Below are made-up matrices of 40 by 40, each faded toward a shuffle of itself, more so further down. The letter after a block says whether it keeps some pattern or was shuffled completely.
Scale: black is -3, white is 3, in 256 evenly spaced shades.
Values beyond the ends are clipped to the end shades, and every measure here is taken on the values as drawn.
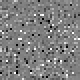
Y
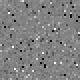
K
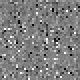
Y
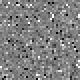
K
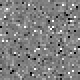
K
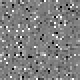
Y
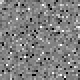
K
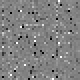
Y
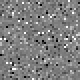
K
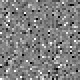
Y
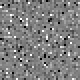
K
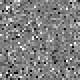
Y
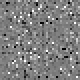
Y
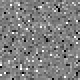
K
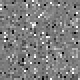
Y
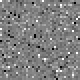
Y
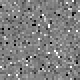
K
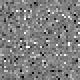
K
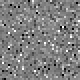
K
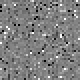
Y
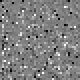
Y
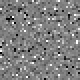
K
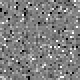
K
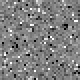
K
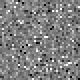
K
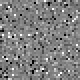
K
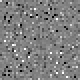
K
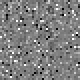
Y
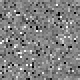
K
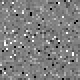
K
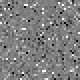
K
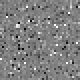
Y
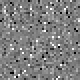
Y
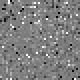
K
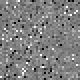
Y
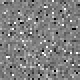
K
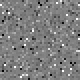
K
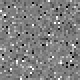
K
